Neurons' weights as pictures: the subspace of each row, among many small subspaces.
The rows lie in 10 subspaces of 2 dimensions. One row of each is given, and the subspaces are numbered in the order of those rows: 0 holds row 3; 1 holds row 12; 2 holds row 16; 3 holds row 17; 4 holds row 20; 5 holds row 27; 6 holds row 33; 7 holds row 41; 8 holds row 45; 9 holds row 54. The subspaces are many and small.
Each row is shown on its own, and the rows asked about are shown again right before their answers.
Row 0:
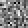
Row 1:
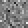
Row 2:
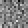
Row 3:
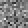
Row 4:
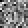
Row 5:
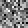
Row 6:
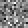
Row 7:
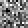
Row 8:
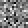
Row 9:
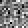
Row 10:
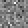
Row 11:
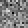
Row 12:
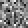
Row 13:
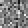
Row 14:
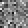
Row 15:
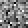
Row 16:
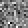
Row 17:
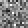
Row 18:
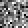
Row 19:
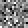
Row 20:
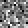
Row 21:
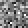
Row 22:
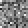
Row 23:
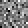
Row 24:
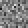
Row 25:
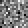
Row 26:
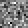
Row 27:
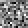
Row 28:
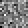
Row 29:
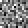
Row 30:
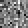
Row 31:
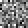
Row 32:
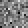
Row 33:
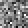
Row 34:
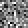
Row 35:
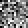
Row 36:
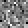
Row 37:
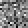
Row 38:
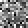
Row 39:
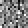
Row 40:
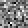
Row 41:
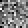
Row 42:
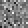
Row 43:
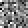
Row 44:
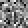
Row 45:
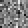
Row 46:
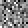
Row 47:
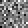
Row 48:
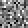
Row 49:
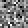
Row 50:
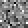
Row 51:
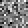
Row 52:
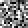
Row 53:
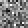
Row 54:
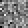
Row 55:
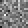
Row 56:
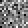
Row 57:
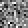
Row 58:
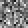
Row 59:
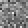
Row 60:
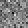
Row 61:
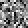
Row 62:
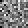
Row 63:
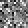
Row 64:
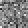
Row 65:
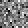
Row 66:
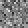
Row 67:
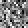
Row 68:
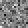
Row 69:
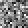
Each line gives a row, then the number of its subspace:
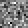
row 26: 5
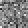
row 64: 0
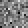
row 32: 6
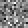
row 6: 0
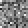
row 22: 0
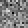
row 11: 3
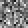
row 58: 1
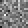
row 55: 1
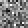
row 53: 3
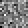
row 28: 9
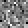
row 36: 4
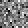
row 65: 6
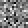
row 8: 0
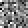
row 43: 9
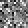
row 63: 9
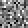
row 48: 8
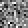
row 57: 2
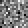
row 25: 5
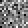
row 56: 2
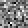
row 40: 5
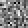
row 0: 8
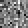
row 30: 8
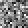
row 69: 6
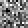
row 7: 3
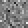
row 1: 4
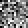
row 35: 7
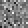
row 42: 2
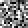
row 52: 5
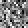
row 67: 4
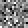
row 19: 0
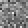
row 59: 7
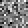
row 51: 9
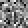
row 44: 1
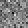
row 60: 7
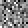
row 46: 2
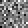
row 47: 2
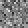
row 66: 9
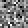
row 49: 5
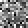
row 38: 7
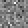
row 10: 5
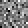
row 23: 6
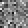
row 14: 9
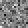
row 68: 7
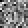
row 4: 1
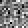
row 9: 4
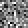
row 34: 2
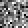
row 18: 6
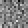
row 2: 8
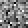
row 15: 4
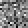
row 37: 0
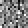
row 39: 8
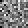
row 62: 1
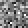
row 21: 6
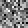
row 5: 7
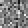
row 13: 8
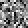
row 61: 1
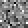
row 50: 4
